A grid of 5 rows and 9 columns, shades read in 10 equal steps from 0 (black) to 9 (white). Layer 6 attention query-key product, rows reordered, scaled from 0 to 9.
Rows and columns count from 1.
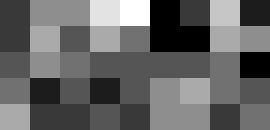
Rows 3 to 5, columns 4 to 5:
3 3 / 1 3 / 3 2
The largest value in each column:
6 6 5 8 9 5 6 7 5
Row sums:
39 32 28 30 31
